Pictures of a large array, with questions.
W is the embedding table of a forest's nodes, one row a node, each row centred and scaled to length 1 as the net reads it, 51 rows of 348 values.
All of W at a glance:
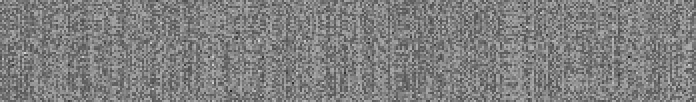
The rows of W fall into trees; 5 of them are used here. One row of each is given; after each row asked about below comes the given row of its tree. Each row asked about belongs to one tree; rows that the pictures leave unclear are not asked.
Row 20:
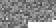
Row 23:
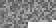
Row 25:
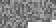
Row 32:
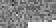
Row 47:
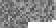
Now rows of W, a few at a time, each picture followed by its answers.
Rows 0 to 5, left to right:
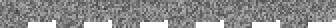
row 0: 47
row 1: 20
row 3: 25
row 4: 23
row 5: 47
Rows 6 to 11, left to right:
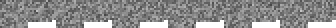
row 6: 23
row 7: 32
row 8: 25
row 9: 25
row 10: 23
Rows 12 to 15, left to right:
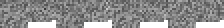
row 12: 23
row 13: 47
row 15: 25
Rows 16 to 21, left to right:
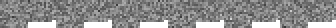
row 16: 25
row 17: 47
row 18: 25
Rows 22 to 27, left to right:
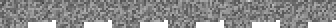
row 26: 32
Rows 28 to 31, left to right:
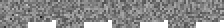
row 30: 23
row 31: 25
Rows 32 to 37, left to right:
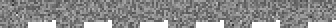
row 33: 23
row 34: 25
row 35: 20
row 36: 25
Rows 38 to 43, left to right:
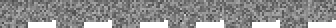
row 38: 23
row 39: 47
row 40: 23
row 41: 47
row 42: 47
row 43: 23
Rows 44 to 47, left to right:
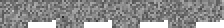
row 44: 23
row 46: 25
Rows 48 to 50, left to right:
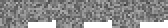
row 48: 23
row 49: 25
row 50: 32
